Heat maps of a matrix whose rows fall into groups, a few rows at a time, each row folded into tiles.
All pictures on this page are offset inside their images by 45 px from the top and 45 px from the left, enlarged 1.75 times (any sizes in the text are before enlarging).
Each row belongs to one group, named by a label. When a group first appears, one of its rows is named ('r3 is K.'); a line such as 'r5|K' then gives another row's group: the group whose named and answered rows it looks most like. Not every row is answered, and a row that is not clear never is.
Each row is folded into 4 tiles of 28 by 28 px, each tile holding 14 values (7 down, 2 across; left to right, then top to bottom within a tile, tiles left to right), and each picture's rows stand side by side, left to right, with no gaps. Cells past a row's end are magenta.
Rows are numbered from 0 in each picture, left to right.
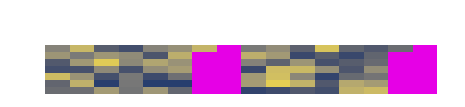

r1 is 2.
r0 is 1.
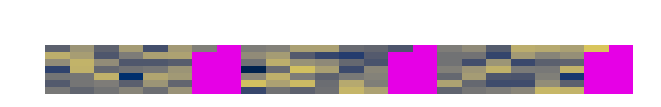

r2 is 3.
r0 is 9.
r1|2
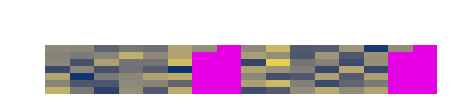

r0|9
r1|1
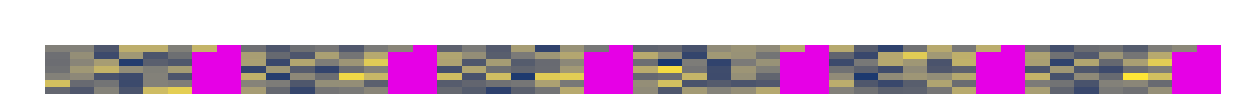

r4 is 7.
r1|9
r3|3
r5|9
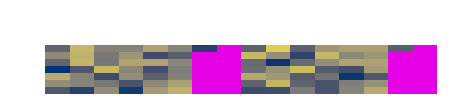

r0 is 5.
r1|5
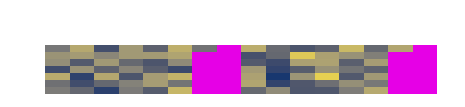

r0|9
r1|7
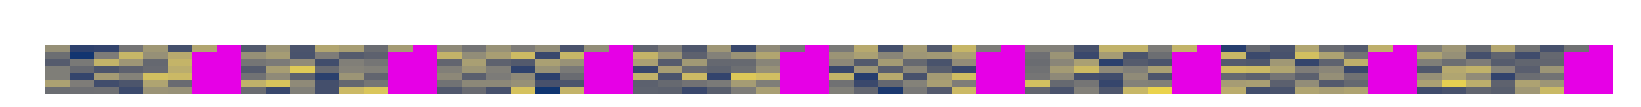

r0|7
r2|1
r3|9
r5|3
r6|3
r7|2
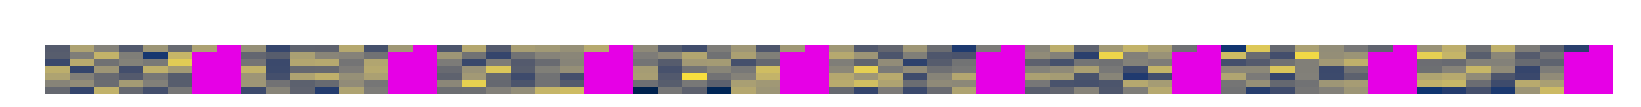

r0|1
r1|7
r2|3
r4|2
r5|5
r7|2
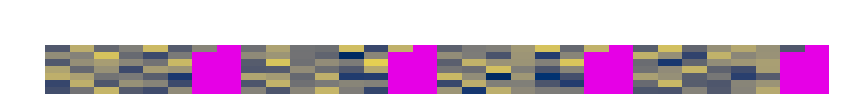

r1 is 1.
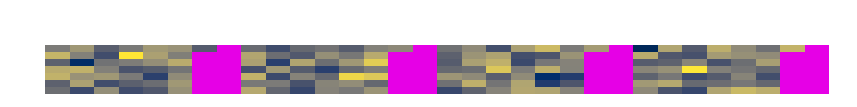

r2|1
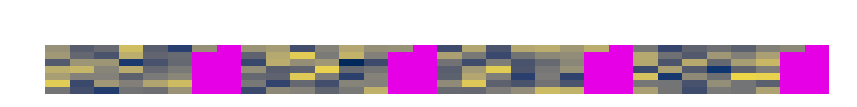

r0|2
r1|7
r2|3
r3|9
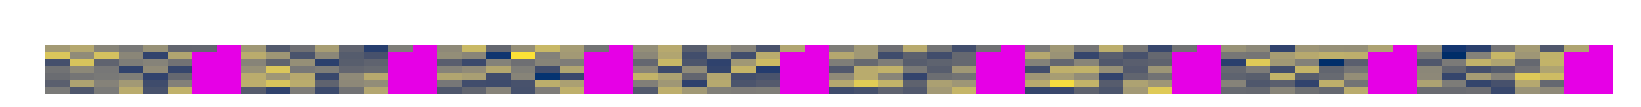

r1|2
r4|2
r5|2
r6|7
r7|7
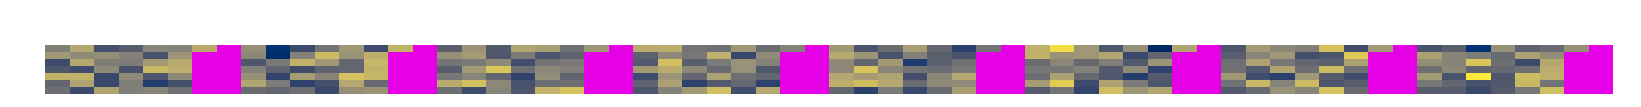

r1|7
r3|1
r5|1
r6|1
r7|9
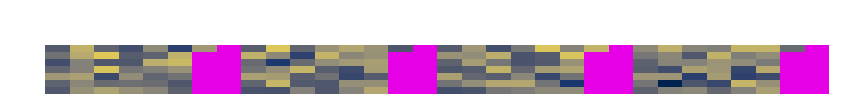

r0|1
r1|5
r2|1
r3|5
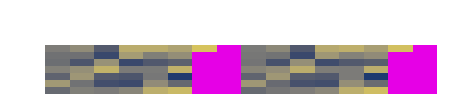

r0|3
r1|3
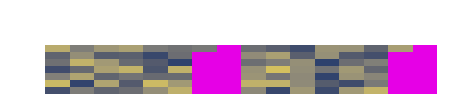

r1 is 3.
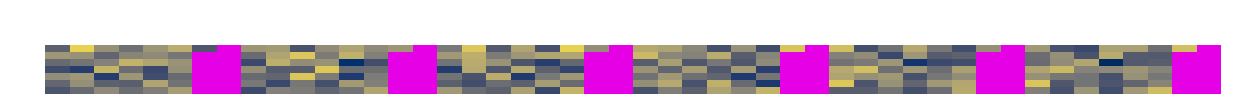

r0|5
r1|7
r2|9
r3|1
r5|3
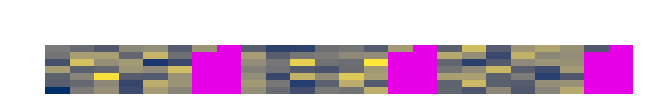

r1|9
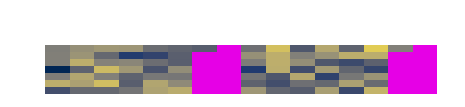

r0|2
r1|9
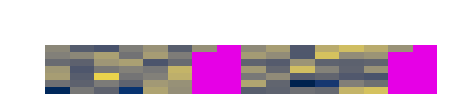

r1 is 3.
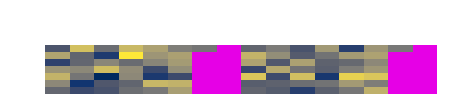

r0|5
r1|9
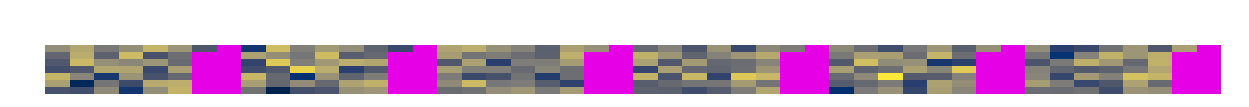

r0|5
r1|5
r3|9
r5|7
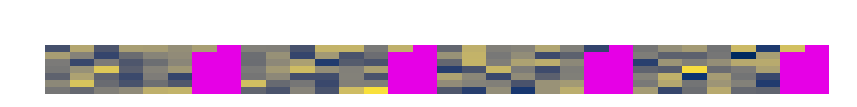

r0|3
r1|3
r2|5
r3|1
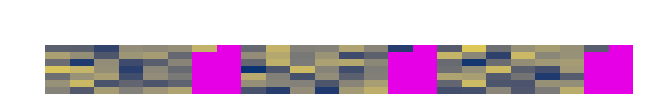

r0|3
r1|5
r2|5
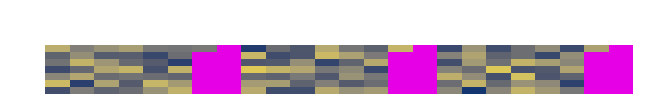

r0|2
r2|1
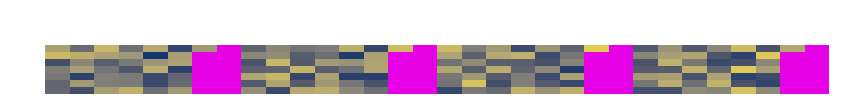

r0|1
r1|1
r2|1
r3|1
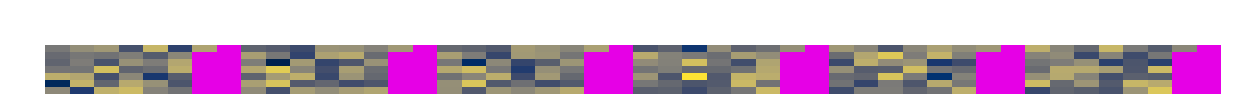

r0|1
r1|3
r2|3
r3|9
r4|7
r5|2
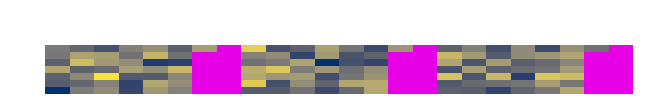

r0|7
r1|2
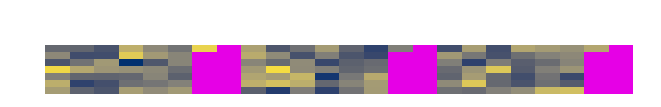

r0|3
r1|2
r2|3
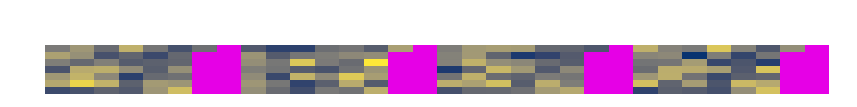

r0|2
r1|9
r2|2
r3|2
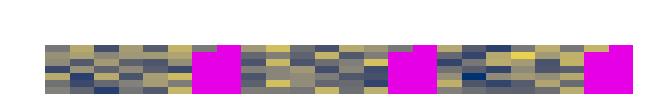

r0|9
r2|7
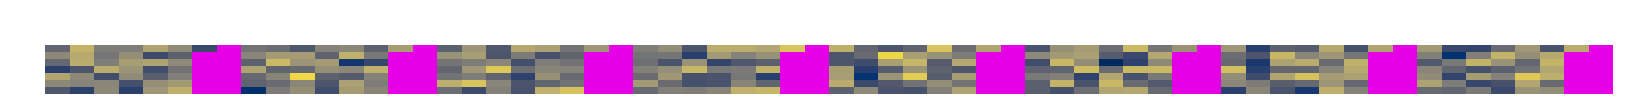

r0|5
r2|3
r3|3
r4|7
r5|1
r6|7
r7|7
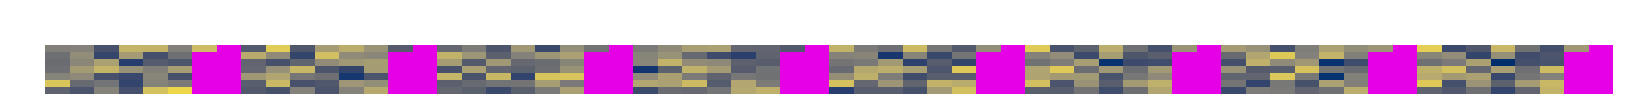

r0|3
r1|5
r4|2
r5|2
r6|7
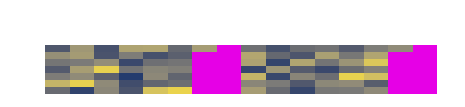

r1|9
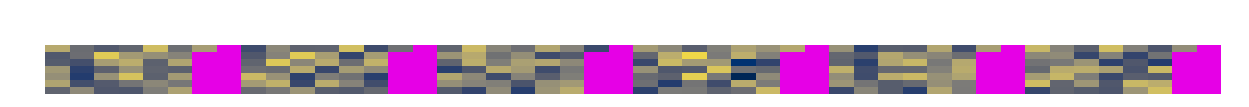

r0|7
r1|1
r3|7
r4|7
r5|2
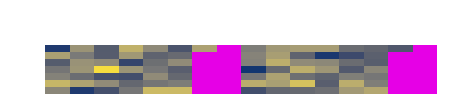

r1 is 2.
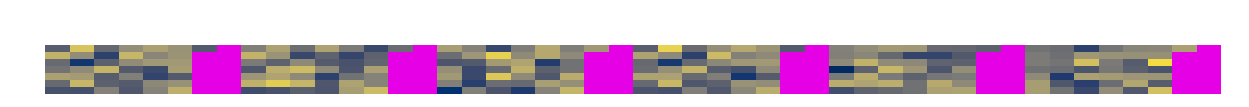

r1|2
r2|7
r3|5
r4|2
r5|9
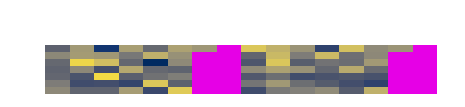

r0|9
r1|1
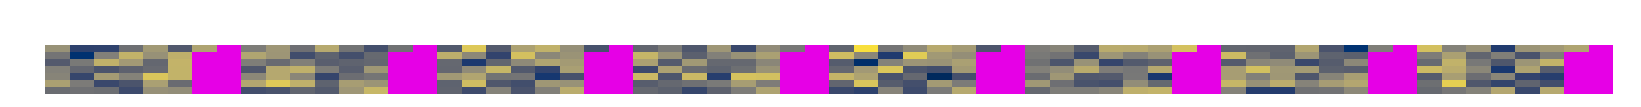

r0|7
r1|2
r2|5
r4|5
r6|2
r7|1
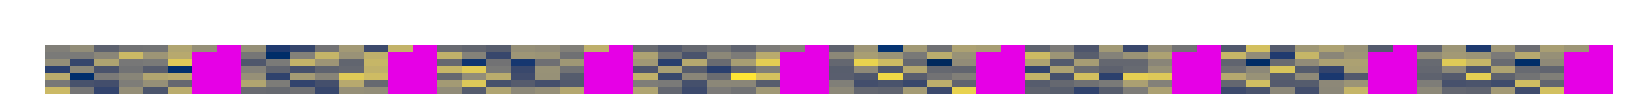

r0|9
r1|7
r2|3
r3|9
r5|9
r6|5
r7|9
